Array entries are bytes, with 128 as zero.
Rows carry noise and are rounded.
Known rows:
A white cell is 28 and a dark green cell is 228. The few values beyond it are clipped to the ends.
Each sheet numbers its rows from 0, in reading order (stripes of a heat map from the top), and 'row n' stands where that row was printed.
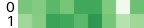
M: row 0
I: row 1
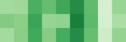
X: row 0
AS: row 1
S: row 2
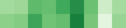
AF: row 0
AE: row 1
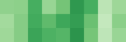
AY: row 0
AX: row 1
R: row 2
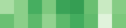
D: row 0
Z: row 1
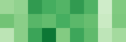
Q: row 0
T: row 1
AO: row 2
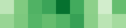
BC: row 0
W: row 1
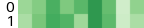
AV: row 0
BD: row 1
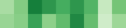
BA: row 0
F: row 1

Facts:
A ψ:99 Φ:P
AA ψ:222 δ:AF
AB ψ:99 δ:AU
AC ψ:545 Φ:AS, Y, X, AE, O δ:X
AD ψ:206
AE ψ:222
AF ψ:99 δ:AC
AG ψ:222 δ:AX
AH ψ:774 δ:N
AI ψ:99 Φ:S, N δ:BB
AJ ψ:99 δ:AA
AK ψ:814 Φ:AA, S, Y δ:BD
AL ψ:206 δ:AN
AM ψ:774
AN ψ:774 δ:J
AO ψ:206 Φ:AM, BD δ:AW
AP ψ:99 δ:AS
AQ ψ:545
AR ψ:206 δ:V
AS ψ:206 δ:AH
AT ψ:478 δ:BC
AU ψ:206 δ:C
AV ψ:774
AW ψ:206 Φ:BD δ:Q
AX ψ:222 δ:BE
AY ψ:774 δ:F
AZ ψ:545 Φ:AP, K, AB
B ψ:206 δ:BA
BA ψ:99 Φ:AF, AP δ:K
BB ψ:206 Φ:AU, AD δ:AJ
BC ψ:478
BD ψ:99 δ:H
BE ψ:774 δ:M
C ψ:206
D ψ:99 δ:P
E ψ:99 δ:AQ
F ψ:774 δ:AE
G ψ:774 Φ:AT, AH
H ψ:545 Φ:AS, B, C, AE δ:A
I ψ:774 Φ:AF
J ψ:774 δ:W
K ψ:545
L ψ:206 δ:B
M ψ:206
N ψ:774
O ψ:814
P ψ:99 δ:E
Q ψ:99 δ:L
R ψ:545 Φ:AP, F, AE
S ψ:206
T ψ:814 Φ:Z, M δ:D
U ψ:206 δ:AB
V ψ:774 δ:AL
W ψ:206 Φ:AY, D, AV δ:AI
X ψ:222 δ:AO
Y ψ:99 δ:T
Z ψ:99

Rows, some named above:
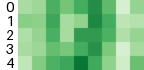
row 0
X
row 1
AP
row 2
Y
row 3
AA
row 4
BC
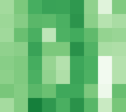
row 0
AQ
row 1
AI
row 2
AR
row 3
AK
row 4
AH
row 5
AH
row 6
M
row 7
BA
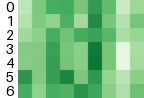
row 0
AM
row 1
BB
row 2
AG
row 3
N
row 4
N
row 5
A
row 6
P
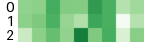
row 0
U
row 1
AH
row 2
AT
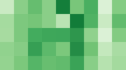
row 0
AT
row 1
AU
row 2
AQ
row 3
H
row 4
W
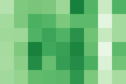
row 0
AD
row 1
G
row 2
AC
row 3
K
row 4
B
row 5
AJ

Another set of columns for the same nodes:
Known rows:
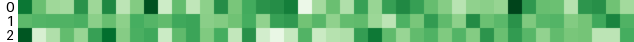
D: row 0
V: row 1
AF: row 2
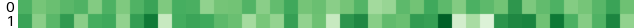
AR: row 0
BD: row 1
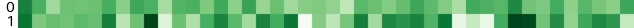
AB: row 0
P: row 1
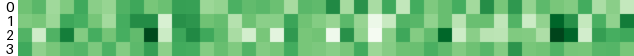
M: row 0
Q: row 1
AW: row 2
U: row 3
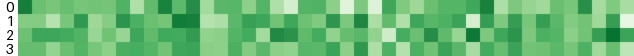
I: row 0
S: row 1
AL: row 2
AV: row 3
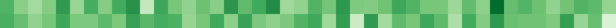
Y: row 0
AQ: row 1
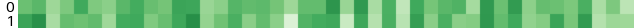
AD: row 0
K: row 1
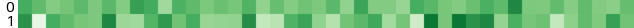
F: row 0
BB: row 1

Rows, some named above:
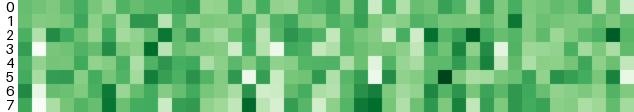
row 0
BC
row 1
AS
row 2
W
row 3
AC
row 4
G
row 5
A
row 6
AJ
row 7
AA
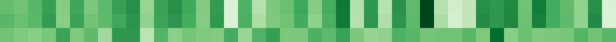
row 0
AM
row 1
AM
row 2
AS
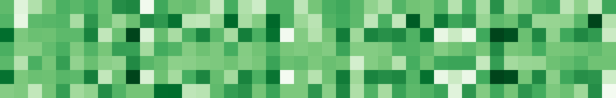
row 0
X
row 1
AI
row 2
P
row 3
AY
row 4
H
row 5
P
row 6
N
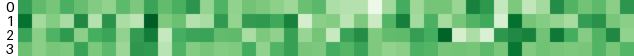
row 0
BA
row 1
T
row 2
BD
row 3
AS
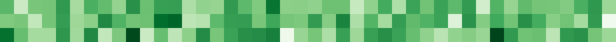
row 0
AK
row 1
N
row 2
D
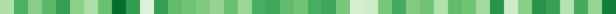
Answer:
B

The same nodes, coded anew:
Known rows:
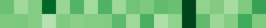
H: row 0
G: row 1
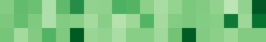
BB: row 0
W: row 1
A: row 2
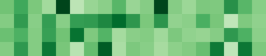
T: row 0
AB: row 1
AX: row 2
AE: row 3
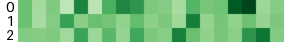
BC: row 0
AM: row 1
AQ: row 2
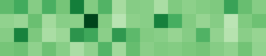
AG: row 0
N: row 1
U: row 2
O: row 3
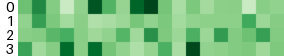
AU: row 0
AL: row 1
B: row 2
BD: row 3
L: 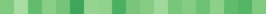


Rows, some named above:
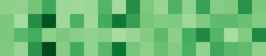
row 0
B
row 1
K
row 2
AC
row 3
BA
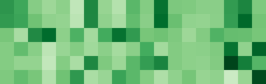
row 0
Y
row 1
Y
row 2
K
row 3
W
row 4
D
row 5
BB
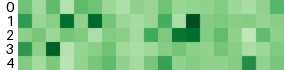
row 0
AJ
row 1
BD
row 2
AS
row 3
AA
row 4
AV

